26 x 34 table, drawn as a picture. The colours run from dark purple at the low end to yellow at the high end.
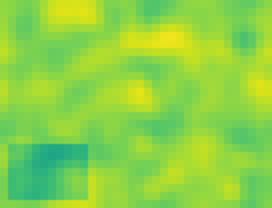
Overall the values sit about 80% of the way up the scale. The halves do not mirror each other. The bottom left is the ninth with the lowest average. An odd patch, lower than its surroundings, sits in the bottom left. Values change most from cell to cell in the bottom left.
